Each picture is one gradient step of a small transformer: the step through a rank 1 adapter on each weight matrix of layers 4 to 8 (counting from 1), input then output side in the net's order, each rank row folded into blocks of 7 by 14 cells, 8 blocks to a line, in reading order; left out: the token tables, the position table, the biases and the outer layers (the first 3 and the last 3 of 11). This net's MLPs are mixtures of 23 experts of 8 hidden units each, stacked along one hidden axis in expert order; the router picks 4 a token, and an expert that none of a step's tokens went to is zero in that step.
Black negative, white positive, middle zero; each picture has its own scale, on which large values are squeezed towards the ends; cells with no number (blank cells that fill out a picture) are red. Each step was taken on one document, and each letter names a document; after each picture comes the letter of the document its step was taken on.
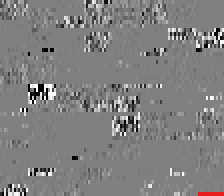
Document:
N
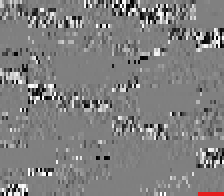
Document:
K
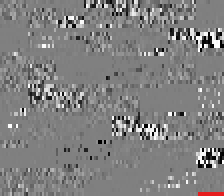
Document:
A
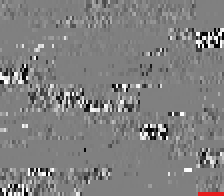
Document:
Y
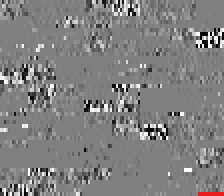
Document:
Y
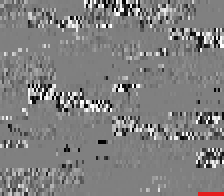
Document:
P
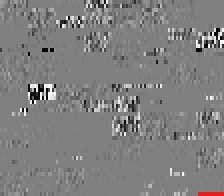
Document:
N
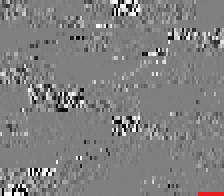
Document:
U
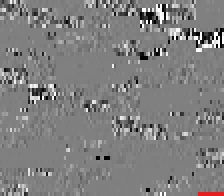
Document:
K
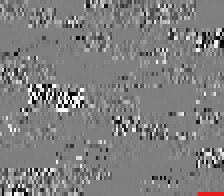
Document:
U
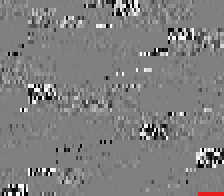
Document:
A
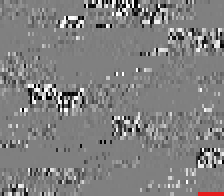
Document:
A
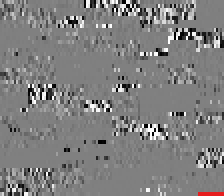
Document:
P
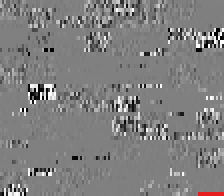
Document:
N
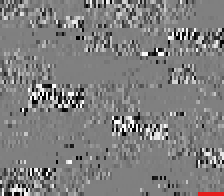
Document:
U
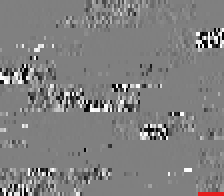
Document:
Y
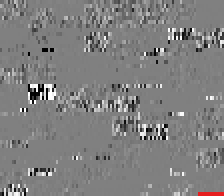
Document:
N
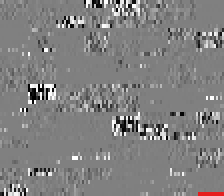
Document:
N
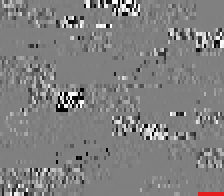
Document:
U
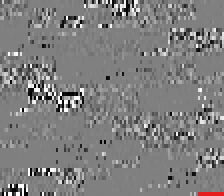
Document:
A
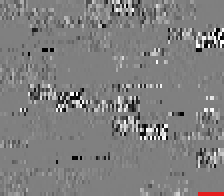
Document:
N
